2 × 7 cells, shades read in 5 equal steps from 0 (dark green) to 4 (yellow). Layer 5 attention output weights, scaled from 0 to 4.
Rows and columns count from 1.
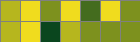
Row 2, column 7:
2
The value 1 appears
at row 1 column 5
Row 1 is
3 4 2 4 1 4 2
